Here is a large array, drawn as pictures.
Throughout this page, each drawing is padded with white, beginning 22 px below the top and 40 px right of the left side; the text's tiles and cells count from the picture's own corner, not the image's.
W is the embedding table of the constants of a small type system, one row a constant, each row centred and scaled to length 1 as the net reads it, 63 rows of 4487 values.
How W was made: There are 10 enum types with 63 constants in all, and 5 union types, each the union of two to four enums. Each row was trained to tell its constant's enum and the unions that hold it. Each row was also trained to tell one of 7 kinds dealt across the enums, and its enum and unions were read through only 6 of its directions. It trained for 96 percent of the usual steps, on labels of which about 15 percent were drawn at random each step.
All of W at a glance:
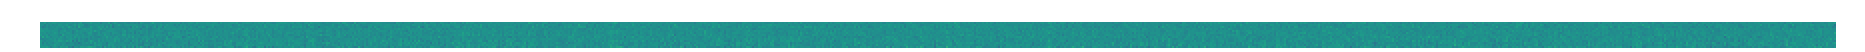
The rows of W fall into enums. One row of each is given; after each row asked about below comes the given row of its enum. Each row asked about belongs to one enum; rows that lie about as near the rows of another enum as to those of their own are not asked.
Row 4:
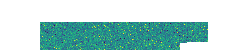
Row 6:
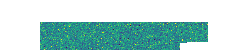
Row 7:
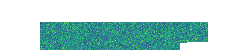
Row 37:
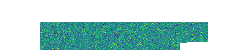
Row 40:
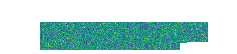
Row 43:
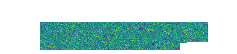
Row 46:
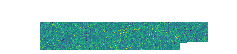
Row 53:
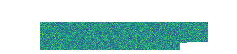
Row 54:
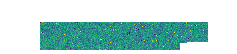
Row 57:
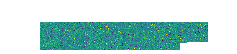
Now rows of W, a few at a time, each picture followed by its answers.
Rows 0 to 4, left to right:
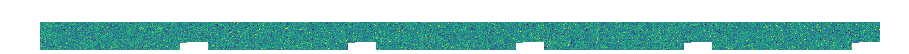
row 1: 40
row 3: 40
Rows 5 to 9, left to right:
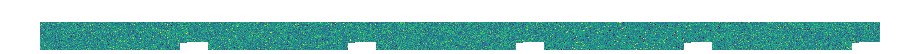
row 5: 43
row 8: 40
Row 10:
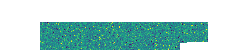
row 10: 7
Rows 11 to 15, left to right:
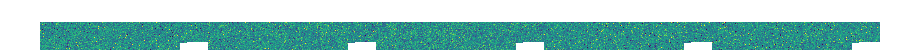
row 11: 54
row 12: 46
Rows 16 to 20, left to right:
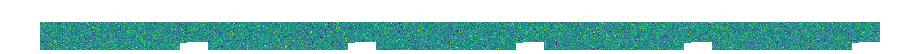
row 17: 54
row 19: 53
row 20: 4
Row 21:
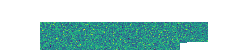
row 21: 57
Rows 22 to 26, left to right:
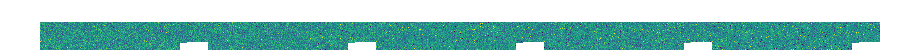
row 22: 4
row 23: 6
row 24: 46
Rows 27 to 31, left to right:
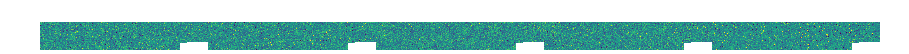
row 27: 57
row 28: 53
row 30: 53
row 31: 4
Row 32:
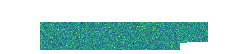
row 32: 6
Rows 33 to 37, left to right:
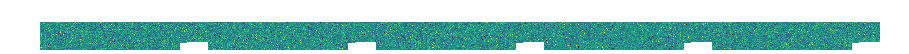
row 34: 40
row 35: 46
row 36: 46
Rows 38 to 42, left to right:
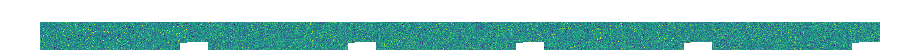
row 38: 43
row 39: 53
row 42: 6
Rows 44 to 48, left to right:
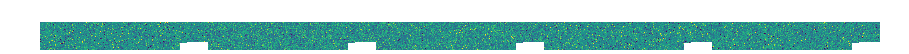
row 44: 46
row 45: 57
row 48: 54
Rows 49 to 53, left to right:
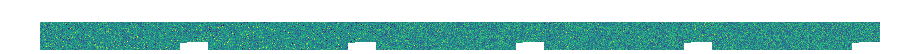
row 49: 57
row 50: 54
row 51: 6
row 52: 7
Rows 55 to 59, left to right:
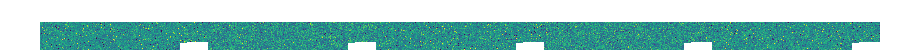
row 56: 6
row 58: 40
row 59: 57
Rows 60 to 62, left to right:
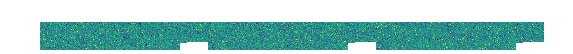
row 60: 57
